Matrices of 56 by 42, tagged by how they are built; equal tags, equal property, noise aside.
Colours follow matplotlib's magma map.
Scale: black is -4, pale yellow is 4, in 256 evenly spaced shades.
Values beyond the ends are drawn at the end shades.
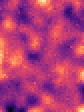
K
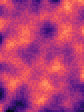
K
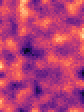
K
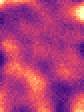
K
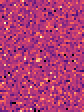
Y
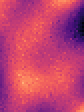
K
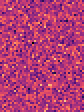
Y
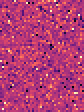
Y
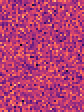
Y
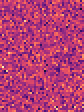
Y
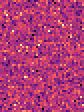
Y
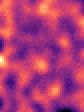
K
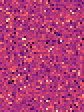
Y
